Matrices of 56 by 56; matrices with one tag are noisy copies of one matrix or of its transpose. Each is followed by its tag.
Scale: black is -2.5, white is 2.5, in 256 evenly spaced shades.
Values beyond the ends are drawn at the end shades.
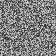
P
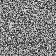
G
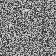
G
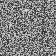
G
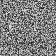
G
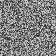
P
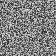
G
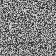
G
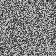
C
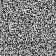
G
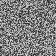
C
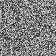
P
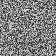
G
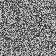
P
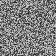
C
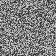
C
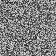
P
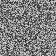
P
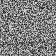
G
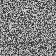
G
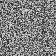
G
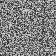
G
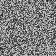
C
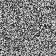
P
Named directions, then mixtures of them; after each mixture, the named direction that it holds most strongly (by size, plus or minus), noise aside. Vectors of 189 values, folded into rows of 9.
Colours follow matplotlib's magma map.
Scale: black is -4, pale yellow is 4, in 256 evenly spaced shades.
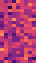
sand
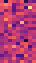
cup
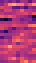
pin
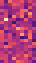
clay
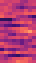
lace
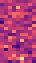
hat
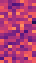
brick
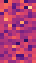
cup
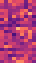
clay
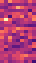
pin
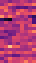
pin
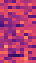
sand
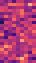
sand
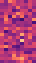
hat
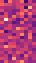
clay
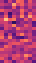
clay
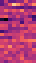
pin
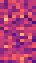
clay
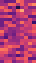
sand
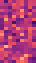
clay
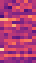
lace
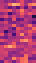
pin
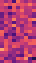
sand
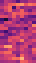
pin
